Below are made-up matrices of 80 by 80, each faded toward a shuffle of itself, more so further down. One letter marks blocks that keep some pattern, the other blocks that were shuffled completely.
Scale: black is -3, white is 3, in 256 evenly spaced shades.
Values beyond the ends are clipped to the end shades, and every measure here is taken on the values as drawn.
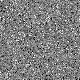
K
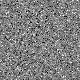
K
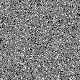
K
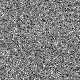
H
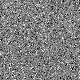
K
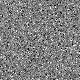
K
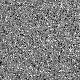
K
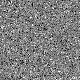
K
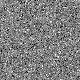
K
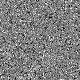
K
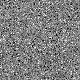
H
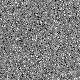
K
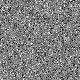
K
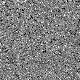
K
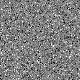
H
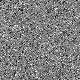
K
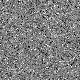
K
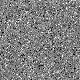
K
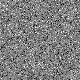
H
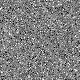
K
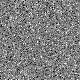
K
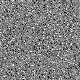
H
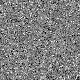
H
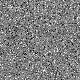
K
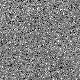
H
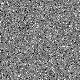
H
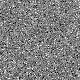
K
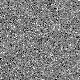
H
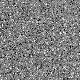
H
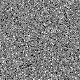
H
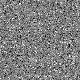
H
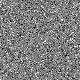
K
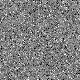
H
